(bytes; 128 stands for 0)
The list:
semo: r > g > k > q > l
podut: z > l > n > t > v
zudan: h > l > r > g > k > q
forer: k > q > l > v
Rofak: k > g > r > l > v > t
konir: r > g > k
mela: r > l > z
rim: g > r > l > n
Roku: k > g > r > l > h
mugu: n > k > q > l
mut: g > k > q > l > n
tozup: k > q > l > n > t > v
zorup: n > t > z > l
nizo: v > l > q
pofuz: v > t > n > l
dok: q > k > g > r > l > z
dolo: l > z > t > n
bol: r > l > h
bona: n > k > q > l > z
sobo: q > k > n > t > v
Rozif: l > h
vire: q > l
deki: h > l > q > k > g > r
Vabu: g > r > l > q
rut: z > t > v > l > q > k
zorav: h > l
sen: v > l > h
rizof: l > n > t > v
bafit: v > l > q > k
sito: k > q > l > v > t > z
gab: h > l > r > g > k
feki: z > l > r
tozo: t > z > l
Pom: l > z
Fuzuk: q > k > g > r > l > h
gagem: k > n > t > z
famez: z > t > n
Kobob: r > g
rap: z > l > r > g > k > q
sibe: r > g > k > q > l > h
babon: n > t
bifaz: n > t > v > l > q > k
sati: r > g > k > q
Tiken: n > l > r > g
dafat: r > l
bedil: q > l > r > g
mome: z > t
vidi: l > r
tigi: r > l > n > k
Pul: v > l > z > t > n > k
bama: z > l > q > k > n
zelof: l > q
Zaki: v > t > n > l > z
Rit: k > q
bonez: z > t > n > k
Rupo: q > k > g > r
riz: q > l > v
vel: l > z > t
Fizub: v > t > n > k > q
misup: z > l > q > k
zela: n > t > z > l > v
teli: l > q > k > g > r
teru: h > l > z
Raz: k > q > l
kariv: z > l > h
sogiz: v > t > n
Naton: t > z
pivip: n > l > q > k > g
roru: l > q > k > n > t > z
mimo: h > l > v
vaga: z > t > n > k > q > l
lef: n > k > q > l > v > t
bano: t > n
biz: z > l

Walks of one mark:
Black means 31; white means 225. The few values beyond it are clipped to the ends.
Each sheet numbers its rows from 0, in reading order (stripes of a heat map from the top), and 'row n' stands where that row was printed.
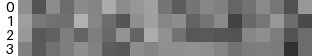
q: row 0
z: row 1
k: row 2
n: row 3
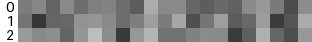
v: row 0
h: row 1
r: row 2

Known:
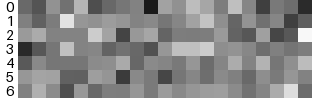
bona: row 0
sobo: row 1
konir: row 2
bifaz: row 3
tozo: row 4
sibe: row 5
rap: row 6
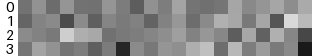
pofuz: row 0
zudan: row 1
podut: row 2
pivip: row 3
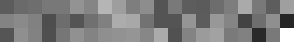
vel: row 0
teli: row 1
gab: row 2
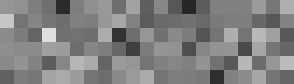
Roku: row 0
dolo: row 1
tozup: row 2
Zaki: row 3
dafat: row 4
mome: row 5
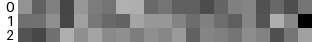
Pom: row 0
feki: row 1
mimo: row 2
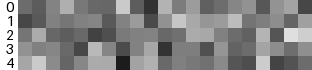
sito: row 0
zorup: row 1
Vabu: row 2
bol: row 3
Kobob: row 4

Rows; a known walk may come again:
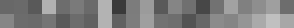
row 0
forer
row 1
Raz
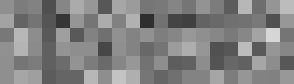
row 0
dafat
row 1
Rozif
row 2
rap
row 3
sati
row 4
kariv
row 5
bedil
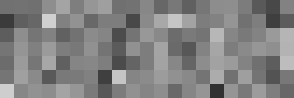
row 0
Naton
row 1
zela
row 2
bafit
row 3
pofuz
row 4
Pul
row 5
Tiken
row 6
famez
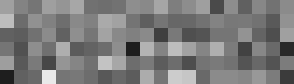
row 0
bonez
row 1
dolo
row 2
vel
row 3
bona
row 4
Pom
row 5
lef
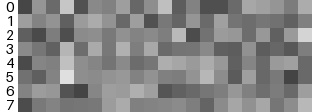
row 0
Rofak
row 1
mela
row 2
zorav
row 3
rizof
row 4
rut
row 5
sobo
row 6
Fuzuk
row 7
tozo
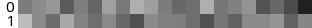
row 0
Rupo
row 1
sogiz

